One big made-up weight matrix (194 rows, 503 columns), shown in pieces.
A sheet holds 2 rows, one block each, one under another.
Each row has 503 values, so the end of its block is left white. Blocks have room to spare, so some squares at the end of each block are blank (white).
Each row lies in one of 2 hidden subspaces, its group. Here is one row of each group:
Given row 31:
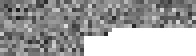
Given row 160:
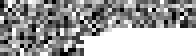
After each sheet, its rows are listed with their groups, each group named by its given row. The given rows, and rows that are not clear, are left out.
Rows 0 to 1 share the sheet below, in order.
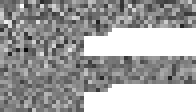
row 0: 31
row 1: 31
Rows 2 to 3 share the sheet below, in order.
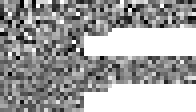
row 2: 31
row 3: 160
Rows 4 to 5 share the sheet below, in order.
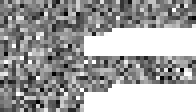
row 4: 160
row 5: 31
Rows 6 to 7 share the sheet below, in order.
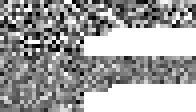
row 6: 31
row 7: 160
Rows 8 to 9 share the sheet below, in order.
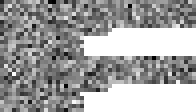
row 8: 160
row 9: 160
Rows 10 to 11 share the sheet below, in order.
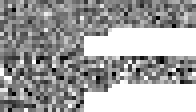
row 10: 31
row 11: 31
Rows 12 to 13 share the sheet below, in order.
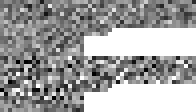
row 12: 31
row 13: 31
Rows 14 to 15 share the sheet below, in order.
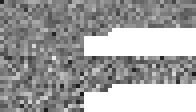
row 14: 160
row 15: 160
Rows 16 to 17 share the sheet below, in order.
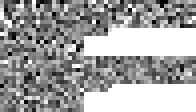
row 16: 31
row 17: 31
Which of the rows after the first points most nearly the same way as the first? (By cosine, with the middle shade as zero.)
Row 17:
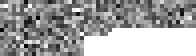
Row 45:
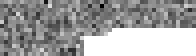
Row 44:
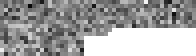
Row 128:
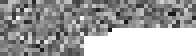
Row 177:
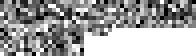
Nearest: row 128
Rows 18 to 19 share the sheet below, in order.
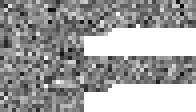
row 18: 160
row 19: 160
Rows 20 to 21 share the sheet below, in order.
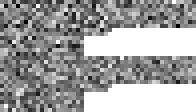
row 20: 160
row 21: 160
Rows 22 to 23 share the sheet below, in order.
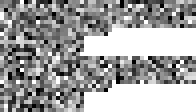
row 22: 31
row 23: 160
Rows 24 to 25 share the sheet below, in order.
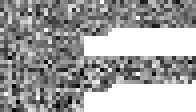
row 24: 160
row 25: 160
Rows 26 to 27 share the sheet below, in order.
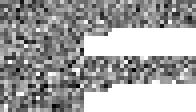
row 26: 31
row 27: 160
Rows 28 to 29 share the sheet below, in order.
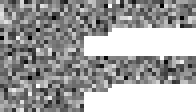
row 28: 31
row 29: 31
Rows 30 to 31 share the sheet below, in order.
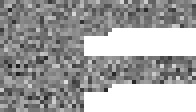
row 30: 160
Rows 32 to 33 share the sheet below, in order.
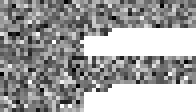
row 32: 31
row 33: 160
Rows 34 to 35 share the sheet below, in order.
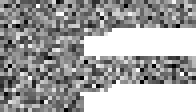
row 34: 160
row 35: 160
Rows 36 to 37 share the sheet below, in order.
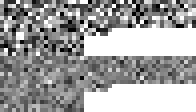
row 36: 160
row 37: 160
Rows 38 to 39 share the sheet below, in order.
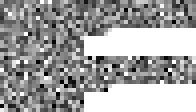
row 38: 31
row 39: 160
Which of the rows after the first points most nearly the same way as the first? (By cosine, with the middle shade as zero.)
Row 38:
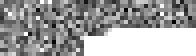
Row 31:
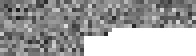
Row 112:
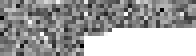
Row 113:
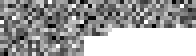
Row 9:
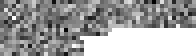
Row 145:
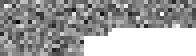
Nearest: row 112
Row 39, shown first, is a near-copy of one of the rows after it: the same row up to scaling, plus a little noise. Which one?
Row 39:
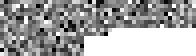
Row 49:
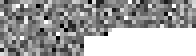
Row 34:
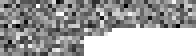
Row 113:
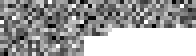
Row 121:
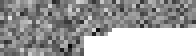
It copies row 49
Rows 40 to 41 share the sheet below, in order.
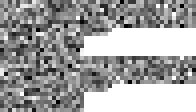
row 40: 31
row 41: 31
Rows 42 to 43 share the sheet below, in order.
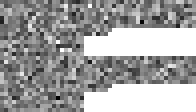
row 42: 160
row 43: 160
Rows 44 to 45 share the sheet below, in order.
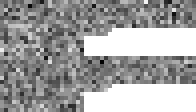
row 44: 31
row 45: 160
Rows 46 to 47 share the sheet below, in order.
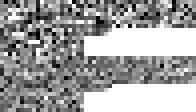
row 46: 31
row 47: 31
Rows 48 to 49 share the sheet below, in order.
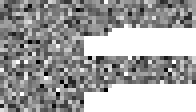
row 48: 31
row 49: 160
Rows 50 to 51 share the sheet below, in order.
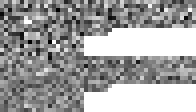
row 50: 31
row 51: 31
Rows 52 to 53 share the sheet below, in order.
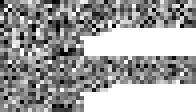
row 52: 160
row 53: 160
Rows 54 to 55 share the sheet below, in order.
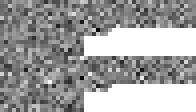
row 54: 160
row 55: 160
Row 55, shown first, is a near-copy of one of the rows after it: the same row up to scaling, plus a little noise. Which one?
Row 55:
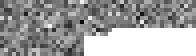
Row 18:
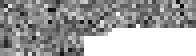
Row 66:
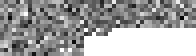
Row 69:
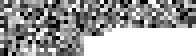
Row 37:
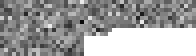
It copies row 37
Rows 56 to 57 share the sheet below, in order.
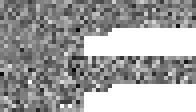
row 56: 160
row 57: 160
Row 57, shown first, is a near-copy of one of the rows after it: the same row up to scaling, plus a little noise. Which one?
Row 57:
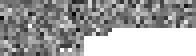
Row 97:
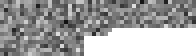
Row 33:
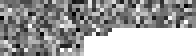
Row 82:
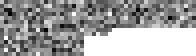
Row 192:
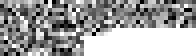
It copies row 33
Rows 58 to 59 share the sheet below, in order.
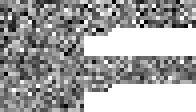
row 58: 160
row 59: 31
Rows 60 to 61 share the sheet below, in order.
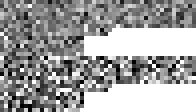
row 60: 31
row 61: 160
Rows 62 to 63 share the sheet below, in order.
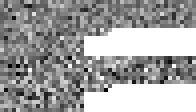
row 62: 31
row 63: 31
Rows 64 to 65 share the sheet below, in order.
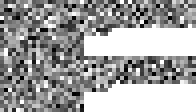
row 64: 160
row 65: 31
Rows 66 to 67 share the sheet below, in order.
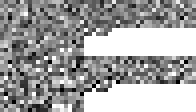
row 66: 160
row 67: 160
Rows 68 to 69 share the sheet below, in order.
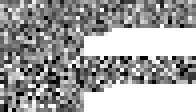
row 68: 31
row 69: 160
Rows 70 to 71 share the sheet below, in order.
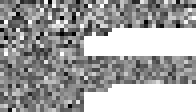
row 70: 160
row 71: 160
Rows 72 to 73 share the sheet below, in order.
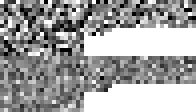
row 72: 160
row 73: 160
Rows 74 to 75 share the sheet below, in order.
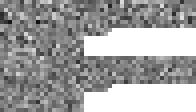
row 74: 31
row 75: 31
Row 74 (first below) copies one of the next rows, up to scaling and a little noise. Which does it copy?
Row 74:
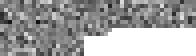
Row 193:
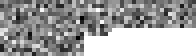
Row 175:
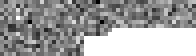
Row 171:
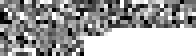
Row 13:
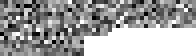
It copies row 171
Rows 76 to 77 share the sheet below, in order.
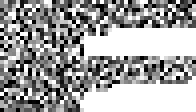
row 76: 31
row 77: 31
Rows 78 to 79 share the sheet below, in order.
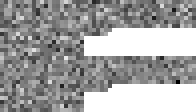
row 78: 31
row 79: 160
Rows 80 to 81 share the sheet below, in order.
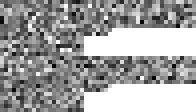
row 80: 160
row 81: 31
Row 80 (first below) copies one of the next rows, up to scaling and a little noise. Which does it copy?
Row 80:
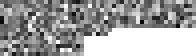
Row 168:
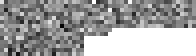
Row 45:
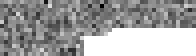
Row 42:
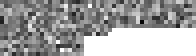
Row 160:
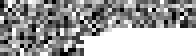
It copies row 42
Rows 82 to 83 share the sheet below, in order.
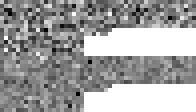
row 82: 160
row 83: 31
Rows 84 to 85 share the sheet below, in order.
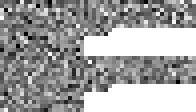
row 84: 31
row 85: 160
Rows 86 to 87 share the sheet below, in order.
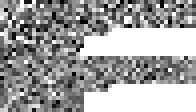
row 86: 31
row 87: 160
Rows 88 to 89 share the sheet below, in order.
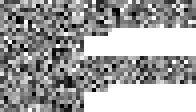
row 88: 160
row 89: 160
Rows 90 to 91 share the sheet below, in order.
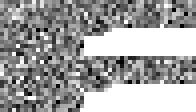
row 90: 31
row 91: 31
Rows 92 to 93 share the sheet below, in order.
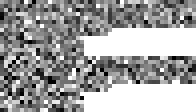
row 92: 31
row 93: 160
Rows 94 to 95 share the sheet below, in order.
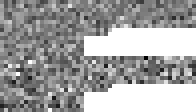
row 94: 31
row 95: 31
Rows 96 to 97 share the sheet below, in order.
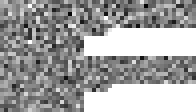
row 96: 31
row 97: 160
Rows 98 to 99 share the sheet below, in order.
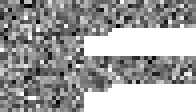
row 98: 31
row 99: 31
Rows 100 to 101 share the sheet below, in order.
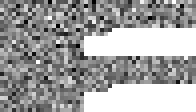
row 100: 160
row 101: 160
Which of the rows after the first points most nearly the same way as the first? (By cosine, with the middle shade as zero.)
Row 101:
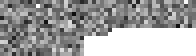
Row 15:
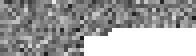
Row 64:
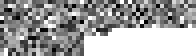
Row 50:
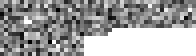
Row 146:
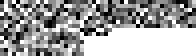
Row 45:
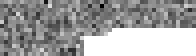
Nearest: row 15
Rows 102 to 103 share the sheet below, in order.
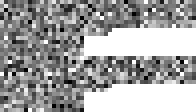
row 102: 160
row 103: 160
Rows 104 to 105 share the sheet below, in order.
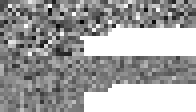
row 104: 160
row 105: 31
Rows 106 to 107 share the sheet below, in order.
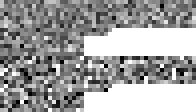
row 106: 31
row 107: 31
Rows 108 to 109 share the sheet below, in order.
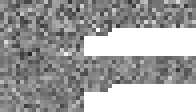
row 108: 160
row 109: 31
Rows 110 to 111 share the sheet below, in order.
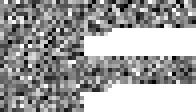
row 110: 160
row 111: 160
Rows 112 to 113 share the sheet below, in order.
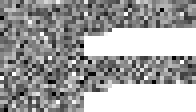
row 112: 31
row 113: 160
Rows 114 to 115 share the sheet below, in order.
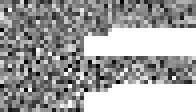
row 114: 31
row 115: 31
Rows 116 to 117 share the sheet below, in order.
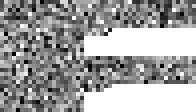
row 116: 31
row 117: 31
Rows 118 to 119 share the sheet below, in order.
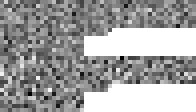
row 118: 160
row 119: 31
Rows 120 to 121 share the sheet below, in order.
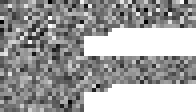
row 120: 160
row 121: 160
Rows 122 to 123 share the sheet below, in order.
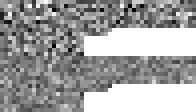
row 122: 31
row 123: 160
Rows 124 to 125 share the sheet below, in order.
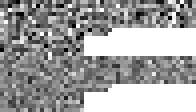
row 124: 31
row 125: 160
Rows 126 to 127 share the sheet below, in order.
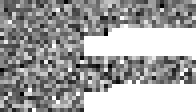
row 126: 31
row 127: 31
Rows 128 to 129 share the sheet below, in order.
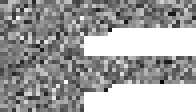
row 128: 31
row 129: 31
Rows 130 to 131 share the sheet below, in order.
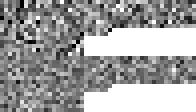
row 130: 31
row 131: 160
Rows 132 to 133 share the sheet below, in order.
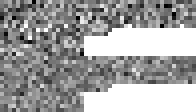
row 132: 31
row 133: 160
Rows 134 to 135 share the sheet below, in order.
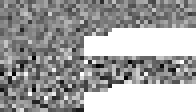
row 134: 160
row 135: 31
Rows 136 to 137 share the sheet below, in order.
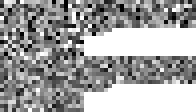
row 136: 160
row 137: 160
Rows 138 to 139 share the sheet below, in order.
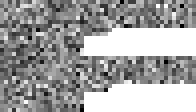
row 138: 31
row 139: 31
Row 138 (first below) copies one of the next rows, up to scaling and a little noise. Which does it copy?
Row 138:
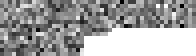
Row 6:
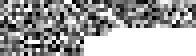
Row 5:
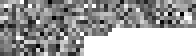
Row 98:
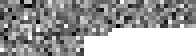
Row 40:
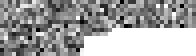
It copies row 40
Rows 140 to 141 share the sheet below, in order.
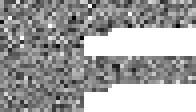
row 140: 160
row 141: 160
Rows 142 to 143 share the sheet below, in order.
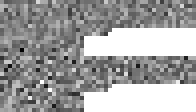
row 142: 160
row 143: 160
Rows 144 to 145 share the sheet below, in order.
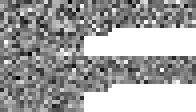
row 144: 160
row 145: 160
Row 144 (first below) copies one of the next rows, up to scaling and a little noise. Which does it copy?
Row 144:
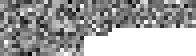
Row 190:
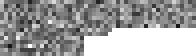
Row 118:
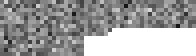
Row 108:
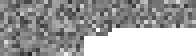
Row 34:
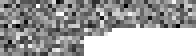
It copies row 108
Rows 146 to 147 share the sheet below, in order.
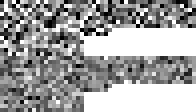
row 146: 160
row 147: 31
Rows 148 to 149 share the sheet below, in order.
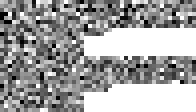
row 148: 31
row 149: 160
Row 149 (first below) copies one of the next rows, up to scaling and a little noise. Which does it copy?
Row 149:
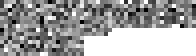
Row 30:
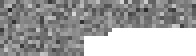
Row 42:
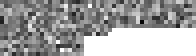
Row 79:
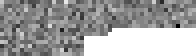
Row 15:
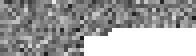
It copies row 30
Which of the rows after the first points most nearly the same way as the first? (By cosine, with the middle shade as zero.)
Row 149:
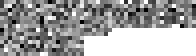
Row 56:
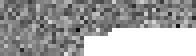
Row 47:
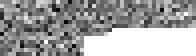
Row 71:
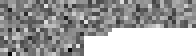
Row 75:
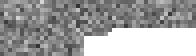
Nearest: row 71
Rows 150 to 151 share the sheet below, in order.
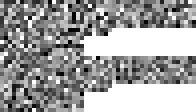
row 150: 160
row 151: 160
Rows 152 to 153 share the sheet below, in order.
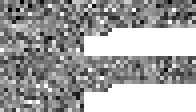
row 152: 31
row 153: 31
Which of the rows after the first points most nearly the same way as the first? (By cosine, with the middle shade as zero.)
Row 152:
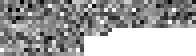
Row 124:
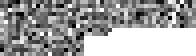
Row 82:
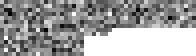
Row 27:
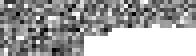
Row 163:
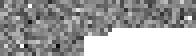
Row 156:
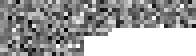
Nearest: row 156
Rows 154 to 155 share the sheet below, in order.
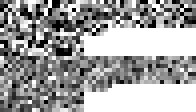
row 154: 160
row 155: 160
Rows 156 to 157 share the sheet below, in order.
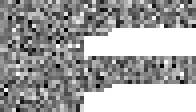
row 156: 160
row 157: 31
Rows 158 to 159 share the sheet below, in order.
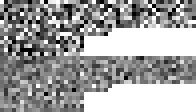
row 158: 160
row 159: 31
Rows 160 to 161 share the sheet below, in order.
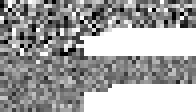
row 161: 160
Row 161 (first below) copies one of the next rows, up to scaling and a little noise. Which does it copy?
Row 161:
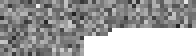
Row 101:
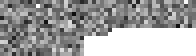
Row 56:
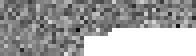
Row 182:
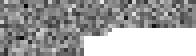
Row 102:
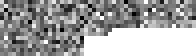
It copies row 101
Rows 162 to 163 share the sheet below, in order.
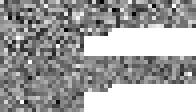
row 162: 160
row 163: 31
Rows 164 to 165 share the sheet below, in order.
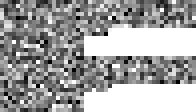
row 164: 31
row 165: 160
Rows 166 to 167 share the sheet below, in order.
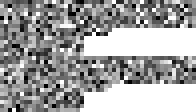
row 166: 160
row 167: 31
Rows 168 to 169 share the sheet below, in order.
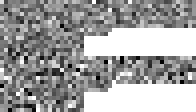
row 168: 160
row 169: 31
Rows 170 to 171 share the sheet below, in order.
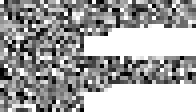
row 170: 160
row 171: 31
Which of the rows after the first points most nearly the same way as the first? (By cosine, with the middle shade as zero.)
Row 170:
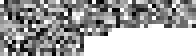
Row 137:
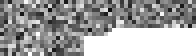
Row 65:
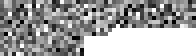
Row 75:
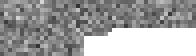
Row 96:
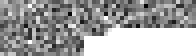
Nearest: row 96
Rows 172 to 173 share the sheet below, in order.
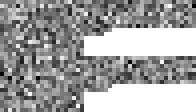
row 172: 31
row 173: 31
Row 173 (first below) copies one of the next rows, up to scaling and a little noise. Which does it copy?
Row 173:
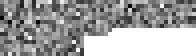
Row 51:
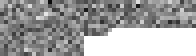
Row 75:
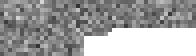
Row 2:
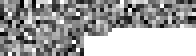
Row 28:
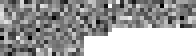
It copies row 2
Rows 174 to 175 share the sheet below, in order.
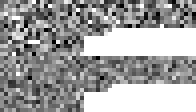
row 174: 31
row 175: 31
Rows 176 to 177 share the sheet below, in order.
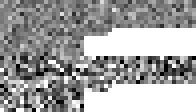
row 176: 160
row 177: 31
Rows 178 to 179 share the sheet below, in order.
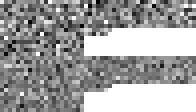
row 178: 160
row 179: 31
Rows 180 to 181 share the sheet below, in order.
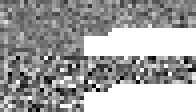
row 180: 31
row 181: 160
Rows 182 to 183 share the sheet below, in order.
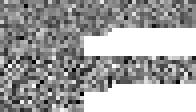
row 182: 160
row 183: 160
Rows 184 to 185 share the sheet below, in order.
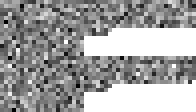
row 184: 31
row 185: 160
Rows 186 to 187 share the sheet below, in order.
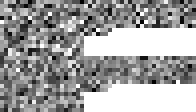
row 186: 160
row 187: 160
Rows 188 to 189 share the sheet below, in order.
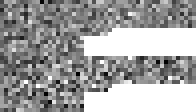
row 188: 160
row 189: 31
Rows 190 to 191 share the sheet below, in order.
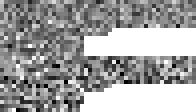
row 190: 160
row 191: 31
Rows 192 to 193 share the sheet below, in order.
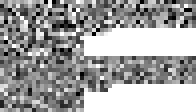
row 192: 160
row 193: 31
